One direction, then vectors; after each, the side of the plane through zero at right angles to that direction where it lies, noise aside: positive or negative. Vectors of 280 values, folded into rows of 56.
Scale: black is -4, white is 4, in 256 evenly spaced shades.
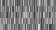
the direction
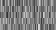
positive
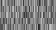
negative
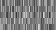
positive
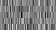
positive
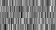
positive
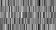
negative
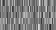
positive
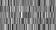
negative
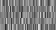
positive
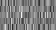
negative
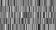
negative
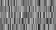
negative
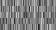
negative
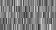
negative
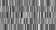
positive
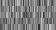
negative
